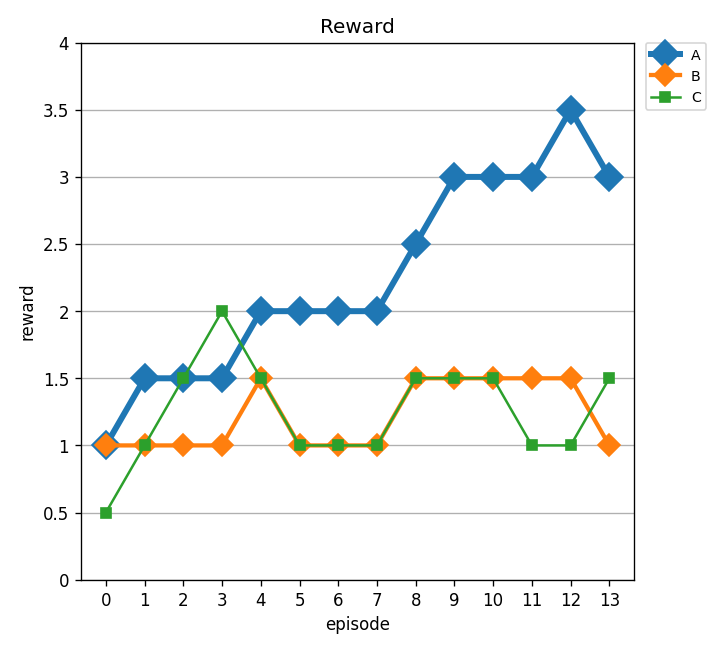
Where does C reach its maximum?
3
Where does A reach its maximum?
12
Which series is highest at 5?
A
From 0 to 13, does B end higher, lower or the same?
the same
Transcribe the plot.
Title: Reward
x-axis: episode, ticks 0 1 2 3 4 5 6 7 8 9 10 11 12 13
y-axis: reward, ticks 0 0.5 1 1.5 2 2.5 3 3.5 4
Legend: A, B, C
Values:
A: 1 1.5 1.5 1.5 2 2 2 2 2.5 3 3 3 3.5 3
B: 1 1 1 1 1.5 1 1 1 1.5 1.5 1.5 1.5 1.5 1
C: 0.5 1 1.5 2 1.5 1 1 1 1.5 1.5 1.5 1 1 1.5
